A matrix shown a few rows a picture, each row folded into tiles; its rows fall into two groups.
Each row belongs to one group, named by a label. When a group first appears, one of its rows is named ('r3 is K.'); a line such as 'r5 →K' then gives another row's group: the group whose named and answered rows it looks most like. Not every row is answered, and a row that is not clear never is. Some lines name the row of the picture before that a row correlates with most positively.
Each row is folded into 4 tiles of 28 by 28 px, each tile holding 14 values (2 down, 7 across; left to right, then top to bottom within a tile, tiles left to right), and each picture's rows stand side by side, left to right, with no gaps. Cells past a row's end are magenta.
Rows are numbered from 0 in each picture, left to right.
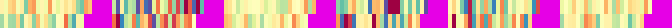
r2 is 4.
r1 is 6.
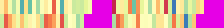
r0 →6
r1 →6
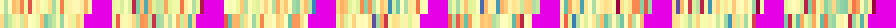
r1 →4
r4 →4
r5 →6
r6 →6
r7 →4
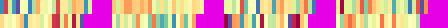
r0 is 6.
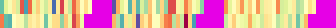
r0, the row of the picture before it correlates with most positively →0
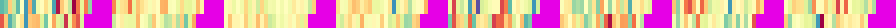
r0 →6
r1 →6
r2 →4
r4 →6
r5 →6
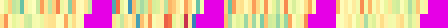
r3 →6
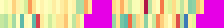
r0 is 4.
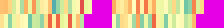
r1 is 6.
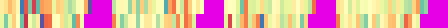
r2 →4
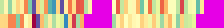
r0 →4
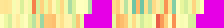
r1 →6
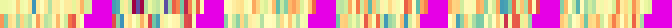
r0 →4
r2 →4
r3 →4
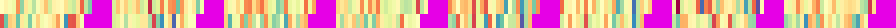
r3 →6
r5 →6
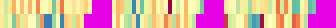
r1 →6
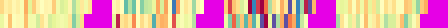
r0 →6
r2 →6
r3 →4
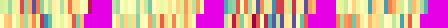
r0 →4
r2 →4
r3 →4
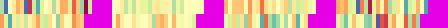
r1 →6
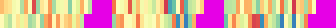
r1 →6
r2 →4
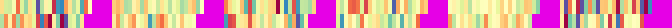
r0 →6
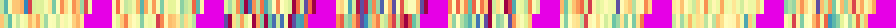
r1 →6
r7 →4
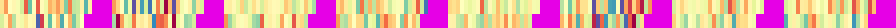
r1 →6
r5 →4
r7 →4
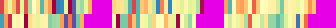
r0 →6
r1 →4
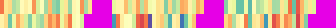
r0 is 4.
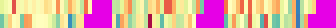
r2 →6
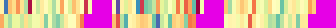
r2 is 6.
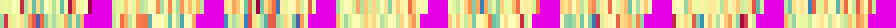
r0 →4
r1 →4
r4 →4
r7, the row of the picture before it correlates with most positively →0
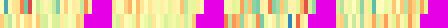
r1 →6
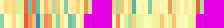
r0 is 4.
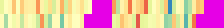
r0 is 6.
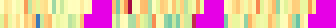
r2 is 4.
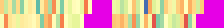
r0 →6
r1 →4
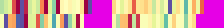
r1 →6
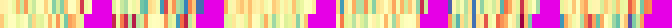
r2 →6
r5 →4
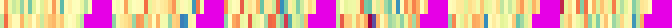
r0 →6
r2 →6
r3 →4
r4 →4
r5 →6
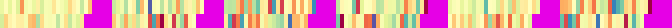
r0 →4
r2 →4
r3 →4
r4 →6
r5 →4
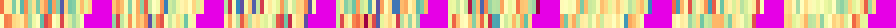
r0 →6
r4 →4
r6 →6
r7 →4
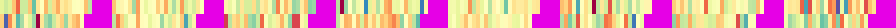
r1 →6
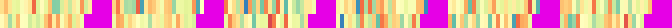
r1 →6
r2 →6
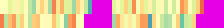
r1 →4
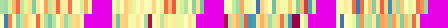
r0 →4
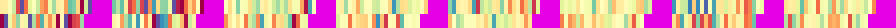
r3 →6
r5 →4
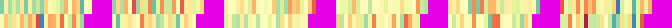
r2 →4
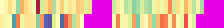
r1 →6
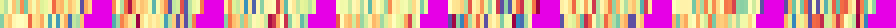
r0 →4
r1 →6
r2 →6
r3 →4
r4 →4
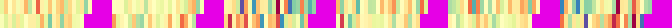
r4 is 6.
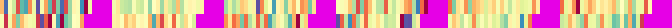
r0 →6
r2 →4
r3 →4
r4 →6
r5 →6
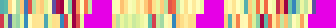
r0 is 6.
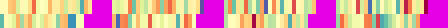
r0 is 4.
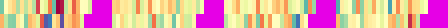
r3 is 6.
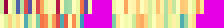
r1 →4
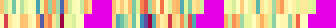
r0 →6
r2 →4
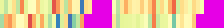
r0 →4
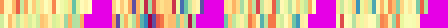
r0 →6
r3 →6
